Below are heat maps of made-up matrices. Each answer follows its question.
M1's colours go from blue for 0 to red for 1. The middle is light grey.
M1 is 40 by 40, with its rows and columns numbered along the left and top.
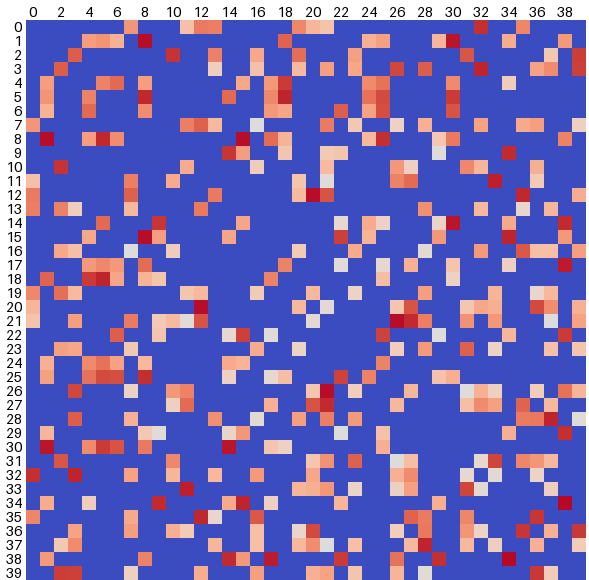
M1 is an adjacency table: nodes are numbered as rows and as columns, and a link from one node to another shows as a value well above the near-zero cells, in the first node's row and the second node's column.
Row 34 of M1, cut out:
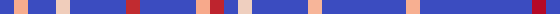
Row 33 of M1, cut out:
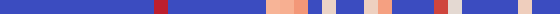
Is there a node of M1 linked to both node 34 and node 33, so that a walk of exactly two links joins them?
no
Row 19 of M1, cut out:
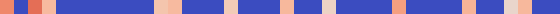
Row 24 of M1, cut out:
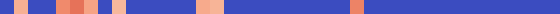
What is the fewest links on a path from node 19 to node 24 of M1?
5
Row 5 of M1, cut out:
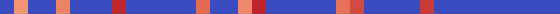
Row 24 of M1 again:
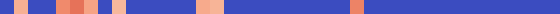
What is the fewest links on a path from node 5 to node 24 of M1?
1
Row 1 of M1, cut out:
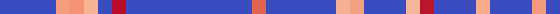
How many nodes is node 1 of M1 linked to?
11
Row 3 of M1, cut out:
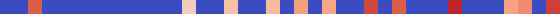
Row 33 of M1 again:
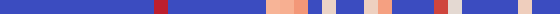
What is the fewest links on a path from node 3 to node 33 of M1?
2
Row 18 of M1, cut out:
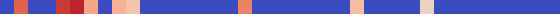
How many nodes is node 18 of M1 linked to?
9
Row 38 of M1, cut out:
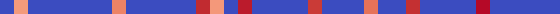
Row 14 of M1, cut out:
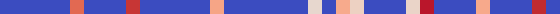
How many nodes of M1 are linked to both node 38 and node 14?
4
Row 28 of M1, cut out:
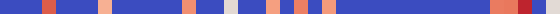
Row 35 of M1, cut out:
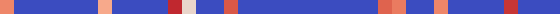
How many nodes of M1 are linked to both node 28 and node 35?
4
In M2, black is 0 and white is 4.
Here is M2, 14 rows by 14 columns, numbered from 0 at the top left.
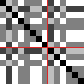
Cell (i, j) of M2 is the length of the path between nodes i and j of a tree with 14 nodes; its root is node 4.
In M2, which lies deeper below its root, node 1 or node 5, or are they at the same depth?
node 5
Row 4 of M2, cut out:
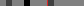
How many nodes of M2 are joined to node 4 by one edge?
2
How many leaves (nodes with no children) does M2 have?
11
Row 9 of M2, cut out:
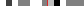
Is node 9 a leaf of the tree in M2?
yes
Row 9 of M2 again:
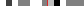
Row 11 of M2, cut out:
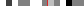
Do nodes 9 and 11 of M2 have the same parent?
yes
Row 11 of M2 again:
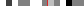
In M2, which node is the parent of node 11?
1
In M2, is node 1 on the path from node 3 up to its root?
yes
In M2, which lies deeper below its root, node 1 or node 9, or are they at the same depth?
node 9
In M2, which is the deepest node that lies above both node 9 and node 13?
1
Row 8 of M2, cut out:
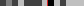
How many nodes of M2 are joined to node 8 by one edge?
6
